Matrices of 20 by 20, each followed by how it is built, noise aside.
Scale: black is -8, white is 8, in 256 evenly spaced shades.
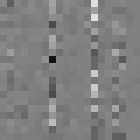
uneven columns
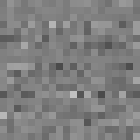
uneven rows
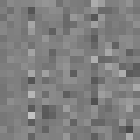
uneven columns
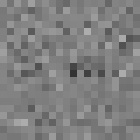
uneven rows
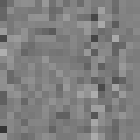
uneven columns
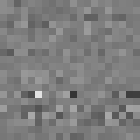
uneven rows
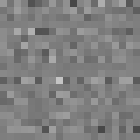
uneven rows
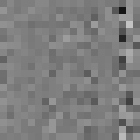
uneven columns
